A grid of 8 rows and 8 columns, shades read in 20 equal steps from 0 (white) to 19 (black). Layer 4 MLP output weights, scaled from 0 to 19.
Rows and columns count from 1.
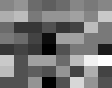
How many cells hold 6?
2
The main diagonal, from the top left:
9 5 15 18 13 5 6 13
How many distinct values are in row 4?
5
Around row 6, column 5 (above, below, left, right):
13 8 7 5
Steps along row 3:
up same down up down down up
